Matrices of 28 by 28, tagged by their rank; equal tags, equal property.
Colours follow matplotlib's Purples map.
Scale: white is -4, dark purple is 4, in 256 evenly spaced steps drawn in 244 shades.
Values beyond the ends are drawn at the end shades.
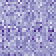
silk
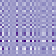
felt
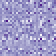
silk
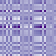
felt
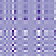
felt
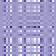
felt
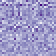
silk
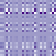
felt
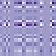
felt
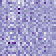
silk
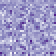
silk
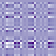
felt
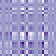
felt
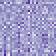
silk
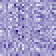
silk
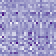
silk
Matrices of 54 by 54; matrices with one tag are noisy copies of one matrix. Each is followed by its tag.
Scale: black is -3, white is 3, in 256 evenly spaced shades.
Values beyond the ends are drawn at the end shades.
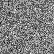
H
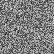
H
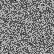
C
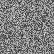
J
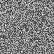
J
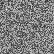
H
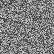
C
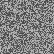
H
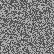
C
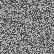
C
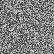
H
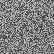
J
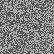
H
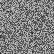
J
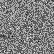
J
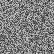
J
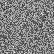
J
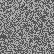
J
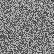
J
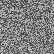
C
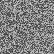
H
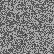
H
